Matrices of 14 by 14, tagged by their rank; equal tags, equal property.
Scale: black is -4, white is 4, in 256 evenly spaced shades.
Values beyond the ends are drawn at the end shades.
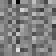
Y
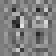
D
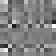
D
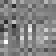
Y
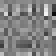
D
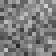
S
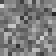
S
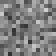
S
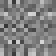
Y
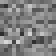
Y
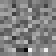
Y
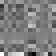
D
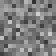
S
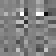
D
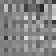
D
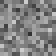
S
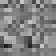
Y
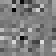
Y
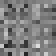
Y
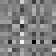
D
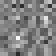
Y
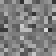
Y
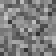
S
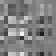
D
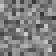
S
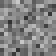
S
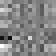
D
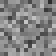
S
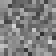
S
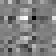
D
